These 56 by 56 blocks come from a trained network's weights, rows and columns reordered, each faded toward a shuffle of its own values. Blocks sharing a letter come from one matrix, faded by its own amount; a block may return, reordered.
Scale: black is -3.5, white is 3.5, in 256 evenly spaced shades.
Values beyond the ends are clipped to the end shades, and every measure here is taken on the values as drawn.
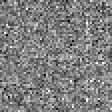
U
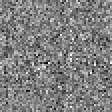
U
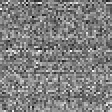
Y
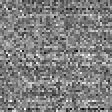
Y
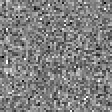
U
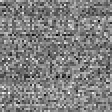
Y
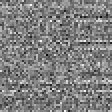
Y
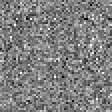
U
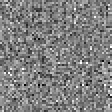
U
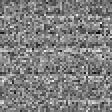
Y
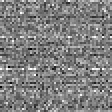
Y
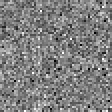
U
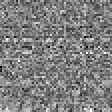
Y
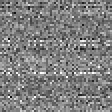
Y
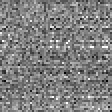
Y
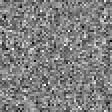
U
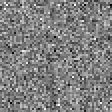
U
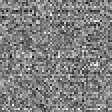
Y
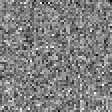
U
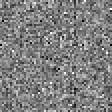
U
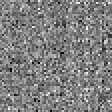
U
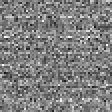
Y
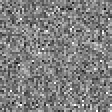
U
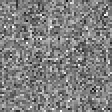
U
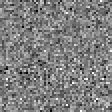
U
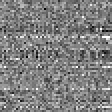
Y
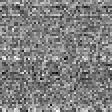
Y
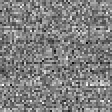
Y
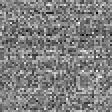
Y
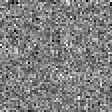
U
